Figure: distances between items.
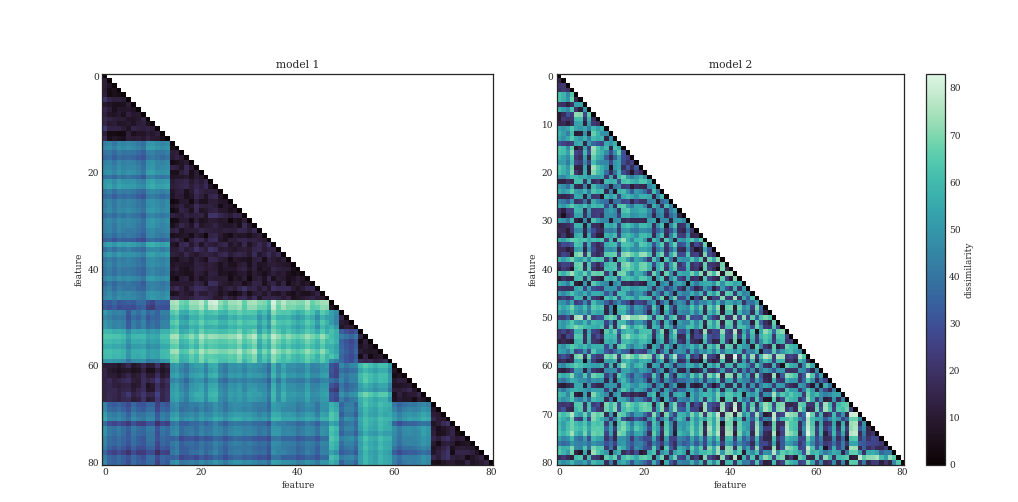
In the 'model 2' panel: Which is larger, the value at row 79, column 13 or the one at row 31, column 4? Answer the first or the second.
the first
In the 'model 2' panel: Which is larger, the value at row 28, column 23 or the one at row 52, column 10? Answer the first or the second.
the second
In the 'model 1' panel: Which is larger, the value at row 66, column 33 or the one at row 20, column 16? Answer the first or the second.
the first
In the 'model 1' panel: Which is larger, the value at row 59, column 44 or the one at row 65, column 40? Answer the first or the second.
the first
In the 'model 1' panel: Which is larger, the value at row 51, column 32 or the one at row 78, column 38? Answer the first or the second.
the first
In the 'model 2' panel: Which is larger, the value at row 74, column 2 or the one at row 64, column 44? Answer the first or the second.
the first
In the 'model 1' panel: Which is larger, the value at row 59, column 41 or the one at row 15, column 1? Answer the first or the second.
the first
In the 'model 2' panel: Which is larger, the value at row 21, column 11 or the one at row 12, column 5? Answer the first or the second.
the first
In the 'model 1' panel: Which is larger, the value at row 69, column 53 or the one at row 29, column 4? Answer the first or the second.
the first
